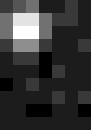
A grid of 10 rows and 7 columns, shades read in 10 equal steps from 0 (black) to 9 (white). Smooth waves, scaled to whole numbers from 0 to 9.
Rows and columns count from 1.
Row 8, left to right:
1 1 1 1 2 1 2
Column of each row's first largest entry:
3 2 2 2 2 5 3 5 1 1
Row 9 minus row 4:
-1 -4 -5 -2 0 0 -2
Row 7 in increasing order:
0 1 1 1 1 1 2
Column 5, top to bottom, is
1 2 1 1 1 2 1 2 1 1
